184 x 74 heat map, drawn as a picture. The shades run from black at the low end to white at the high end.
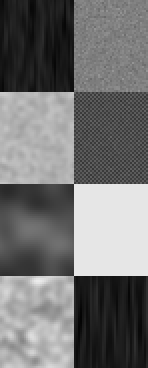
The table splits into 4 rows of 2 panels. Panel 1,1: very low, streaked downward, faint in contrast. Panel 1,2: middling, fine-grained, faint in contrast. Panel 2,1: high, blotchy, faint in contrast. Panel 2,2: low, checkered. Panel 3,1: low, smooth. Panel 3,2: very high, flat. Panel 4,1: high, blotchy. Panel 4,2: very low, streaked downward, faint in contrast.
